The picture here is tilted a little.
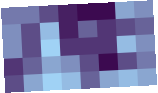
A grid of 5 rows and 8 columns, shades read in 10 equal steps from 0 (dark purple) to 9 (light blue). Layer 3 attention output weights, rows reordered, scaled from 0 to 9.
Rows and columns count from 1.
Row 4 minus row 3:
-4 1 -2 4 1 -2 -5 -1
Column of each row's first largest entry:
7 3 3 3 3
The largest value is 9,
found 2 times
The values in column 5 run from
0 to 4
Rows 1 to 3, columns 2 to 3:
5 3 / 3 8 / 3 9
